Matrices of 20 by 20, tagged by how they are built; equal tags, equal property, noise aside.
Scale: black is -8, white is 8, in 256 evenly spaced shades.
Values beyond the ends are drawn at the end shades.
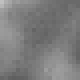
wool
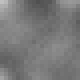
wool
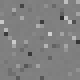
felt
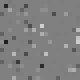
felt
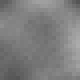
wool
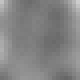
wool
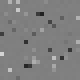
felt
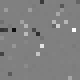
felt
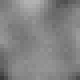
wool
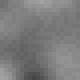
wool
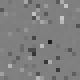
felt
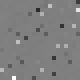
felt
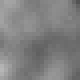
wool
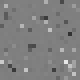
felt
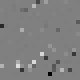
felt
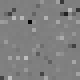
felt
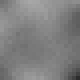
wool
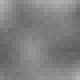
wool
